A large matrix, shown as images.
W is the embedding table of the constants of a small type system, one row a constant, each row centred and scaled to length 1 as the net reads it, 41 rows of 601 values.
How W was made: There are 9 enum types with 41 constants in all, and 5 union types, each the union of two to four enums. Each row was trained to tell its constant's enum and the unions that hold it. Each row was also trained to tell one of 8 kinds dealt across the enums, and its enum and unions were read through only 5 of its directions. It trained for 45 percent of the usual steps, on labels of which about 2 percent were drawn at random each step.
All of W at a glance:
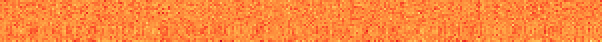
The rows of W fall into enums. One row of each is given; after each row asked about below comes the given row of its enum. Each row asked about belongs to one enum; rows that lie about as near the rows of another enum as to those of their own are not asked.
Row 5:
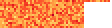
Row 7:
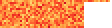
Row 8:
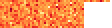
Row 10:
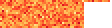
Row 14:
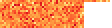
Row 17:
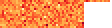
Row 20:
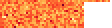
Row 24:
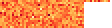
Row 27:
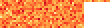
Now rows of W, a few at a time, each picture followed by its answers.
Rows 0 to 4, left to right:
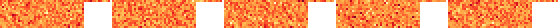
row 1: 20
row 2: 7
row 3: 24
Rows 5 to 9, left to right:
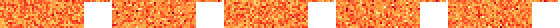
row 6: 7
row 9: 20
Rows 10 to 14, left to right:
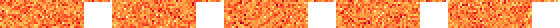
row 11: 5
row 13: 24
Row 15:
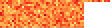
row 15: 10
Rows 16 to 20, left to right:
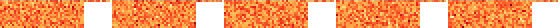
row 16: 20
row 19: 7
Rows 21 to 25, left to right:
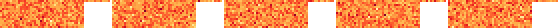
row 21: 5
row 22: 27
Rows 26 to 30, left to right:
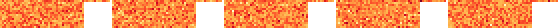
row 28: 27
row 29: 24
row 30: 5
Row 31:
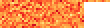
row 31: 14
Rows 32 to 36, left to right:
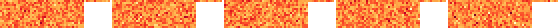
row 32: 5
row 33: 14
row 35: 14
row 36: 7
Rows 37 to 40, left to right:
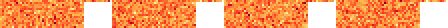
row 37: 24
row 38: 20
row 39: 27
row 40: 27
